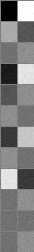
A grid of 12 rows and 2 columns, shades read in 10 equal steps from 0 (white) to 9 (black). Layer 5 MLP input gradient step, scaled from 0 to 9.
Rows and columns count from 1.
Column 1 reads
9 3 5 8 6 4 7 4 1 5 5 5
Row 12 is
5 4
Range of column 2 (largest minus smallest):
7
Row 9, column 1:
1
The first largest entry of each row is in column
1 2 1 1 1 2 1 2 2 1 1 1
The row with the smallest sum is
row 9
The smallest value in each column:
1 0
